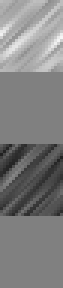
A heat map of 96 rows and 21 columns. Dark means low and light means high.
The table splits into 4 rows of 1 panel. Panel 1,1: high, slanting up to the right. Panel 2,1: middling, flat. Panel 3,1: low, slanting up to the right. Panel 4,1: middling, flat.
